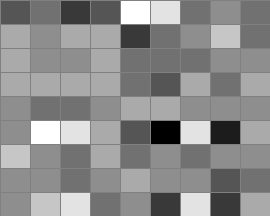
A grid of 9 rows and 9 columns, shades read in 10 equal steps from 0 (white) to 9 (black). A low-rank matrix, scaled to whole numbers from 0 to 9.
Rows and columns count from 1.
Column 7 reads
5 4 5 3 4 1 5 4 1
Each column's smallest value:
2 0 1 3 0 1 1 2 3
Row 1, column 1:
6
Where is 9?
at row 6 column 6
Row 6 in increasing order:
0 1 1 3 3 4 6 8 9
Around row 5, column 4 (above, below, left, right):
3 3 5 3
